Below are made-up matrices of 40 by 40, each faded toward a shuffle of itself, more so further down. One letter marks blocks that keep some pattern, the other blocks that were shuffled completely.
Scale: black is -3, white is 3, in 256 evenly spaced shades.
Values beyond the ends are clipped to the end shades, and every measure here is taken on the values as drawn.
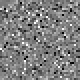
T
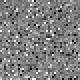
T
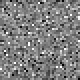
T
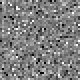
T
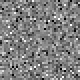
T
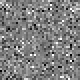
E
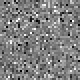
E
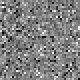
E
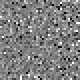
T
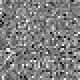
E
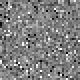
T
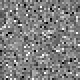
T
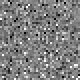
E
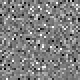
E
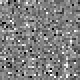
E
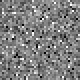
T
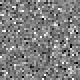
T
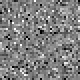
E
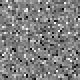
E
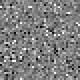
E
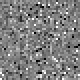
E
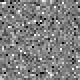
T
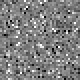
E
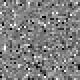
E
